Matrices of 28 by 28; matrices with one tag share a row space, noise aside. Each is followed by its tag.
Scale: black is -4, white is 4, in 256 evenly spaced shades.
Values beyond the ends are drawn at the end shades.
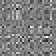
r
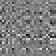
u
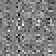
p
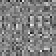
r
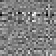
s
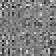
u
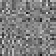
u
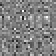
r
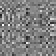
u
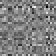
s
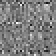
r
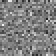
s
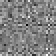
s
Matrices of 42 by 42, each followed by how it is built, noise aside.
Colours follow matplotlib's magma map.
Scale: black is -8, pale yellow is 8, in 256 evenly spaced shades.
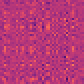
low rank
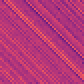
Toeplitz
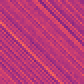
Toeplitz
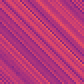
Toeplitz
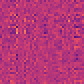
low rank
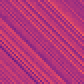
Toeplitz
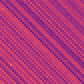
Toeplitz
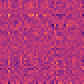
low rank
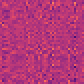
low rank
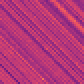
Toeplitz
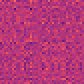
low rank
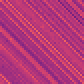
Toeplitz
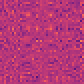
low rank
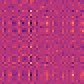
low rank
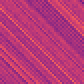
Toeplitz
